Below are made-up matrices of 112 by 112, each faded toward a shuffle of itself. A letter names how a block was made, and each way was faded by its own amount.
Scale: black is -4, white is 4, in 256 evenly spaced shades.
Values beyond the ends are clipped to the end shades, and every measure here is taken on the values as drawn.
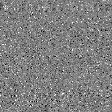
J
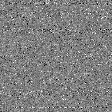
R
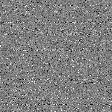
R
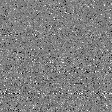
R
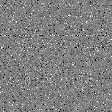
J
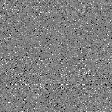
J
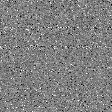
R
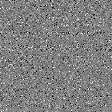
J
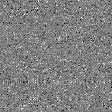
J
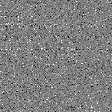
J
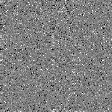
J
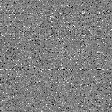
J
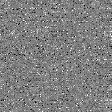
J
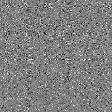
J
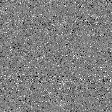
R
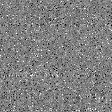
J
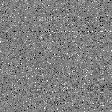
J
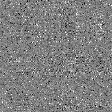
J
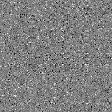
J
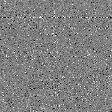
J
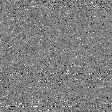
R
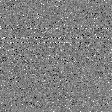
R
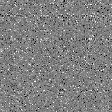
J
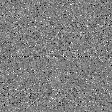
R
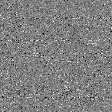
R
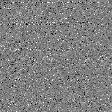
J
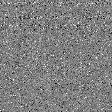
R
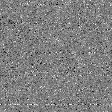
R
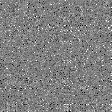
J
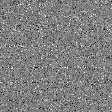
R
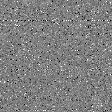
J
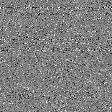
R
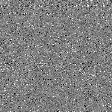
R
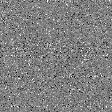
R
